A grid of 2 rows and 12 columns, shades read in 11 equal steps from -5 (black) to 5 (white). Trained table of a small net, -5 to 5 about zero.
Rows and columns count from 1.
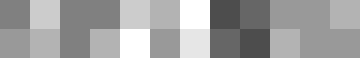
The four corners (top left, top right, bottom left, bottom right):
0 2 1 1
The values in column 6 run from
1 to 2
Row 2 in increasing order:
-2 -1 0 1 1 1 1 2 2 2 4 5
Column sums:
1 5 0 2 8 3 9 -3 -3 3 2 3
